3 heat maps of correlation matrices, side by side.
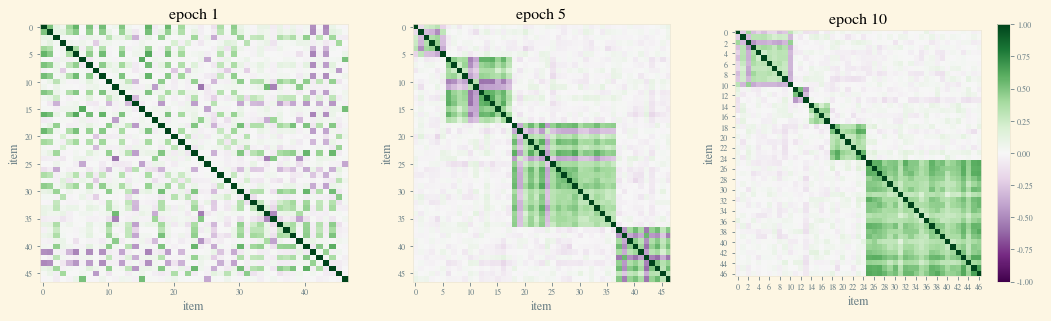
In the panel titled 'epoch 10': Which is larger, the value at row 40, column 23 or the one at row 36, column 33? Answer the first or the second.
the second
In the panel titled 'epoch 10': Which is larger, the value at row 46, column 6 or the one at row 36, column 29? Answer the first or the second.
the second
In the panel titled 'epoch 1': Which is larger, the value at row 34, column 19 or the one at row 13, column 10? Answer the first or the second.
the second
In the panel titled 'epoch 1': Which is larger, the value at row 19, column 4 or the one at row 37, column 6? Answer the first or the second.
the first
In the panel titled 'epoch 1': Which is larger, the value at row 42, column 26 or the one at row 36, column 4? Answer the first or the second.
the second
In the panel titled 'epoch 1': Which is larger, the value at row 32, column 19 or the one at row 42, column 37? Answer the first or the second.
the second
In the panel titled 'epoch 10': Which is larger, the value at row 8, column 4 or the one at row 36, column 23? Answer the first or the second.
the first
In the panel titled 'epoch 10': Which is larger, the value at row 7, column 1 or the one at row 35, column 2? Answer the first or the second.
the first
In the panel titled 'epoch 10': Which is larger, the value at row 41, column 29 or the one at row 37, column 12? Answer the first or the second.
the first
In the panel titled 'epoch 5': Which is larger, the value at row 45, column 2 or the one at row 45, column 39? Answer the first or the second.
the second
